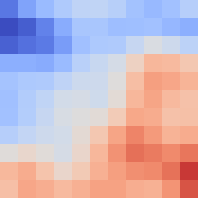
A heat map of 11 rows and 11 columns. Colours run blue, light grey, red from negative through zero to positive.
There is an overall slope up to the bottom right. No lone cell stands out from its neighbours. The top left is the ninth with the lowest average. The ninth with the highest average is the bottom right. There are no regular stripes.
